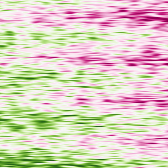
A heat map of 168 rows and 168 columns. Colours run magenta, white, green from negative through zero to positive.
Neither half mirrors the other. The ninth with the lowest average is the top right. On average the colour sits 50% of the way up the scale. Horizontal stripes repeat 4 times down the table. There is an overall slope up to the bottom left.
